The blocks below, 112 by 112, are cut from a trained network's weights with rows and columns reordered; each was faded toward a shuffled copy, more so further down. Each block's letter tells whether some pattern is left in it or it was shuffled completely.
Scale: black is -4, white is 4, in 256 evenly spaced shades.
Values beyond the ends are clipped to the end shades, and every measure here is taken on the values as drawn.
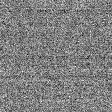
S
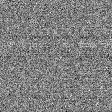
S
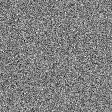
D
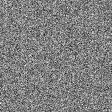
S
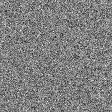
D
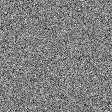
D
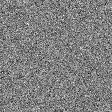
D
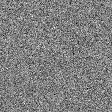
D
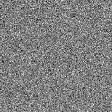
S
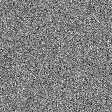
D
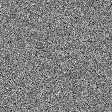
D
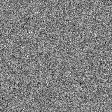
D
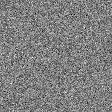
D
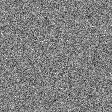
D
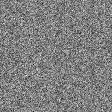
S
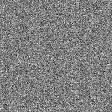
S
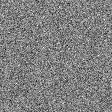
D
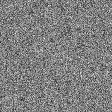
S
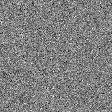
S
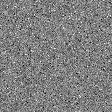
D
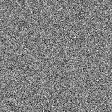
S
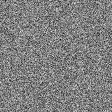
D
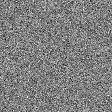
D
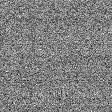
S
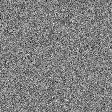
D
